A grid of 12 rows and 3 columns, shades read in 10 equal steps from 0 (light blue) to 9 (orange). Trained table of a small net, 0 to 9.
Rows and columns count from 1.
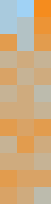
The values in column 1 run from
1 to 7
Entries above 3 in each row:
1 1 2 3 3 2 3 3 3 3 3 2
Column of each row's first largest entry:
3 3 1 2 1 2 1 1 2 1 1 1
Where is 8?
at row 2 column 3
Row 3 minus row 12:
1 -3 4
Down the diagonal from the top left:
1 2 7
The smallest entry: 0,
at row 1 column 2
